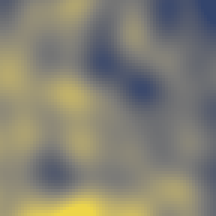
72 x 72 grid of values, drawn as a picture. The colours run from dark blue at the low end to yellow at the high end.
Grain: smooth. Ninth with the lowest average: top right. Average level on the scale: 50%. Mirror symmetry: none. Slope: up to the bottom left. Histogram: bell-shaped.
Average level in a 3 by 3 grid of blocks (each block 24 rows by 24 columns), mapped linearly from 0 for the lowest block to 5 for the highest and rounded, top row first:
3 2 0
5 3 1
4 5 3
